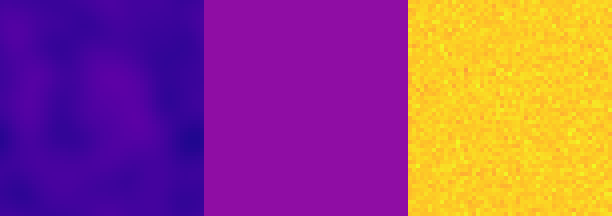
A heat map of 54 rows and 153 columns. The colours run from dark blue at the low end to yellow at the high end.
The table splits into one row of 3 panels. Panel 1,1: very low, smooth, faint in contrast. Panel 1,2: low, flat. Panel 1,3: very high, fine-grained, faint in contrast.
